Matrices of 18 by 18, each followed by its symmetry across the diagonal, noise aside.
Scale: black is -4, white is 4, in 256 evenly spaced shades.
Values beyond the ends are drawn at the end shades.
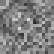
symmetric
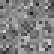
symmetric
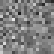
antisymmetric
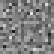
antisymmetric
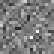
symmetric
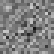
symmetric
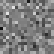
symmetric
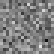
antisymmetric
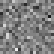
antisymmetric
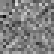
antisymmetric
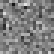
antisymmetric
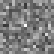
symmetric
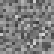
symmetric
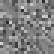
antisymmetric
